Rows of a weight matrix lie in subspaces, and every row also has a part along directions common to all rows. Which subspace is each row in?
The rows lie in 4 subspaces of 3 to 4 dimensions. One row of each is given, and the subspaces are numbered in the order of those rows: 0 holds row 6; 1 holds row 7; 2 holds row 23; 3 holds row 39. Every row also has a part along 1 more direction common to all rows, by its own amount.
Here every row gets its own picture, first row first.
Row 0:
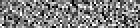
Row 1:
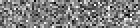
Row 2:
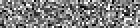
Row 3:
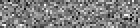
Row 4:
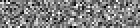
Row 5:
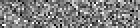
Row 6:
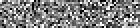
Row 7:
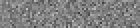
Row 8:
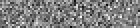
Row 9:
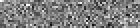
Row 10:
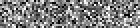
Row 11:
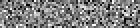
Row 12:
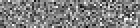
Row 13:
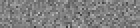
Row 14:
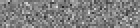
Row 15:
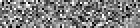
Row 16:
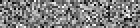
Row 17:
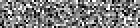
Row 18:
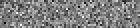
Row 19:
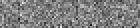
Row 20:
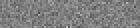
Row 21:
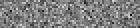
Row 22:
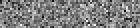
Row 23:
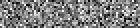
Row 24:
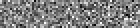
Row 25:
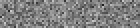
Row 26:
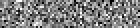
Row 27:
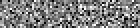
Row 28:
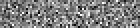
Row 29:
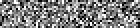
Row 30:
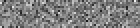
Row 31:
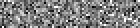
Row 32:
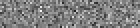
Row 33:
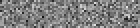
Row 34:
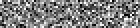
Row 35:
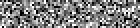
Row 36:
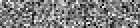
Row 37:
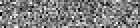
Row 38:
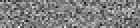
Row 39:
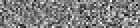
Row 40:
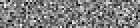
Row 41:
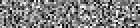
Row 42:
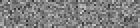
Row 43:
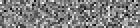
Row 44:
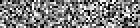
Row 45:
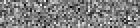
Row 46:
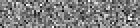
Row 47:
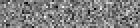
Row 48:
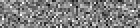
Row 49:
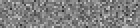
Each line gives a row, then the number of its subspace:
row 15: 3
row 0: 0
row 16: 1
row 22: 1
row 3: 0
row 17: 2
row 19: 0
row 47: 0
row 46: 2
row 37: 2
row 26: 3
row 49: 2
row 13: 1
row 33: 2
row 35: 3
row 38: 3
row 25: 1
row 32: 2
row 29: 2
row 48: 0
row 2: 2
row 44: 0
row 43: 3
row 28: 1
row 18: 1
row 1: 1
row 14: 0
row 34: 0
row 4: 3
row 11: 2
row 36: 1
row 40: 0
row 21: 1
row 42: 2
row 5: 0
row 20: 1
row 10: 1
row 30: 3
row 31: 3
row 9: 0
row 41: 0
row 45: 2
